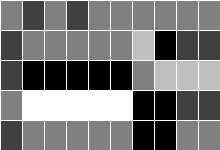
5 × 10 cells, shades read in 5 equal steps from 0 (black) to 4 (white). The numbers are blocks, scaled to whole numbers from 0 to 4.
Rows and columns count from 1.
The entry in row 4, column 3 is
4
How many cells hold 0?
10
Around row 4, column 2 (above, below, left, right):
0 2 2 4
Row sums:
18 16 12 24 15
